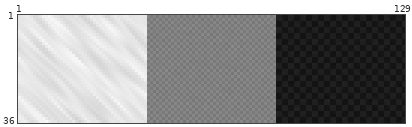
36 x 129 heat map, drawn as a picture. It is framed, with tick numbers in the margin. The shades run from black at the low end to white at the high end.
It is made of 1 by 3 panels. Panel 1,1: very high, slanting down to the right, faint in contrast. Panel 1,2: middling, checkered, faint in contrast. Panel 1,3: very low, checkered, faint in contrast.
